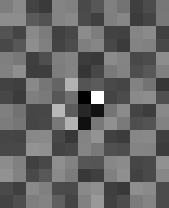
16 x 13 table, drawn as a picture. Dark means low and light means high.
Mirror symmetry: none. Grain: checkered. Histogram: bell-shaped. Slope: none. Roughest part: centre. Odd patch: rougher, in the centre.
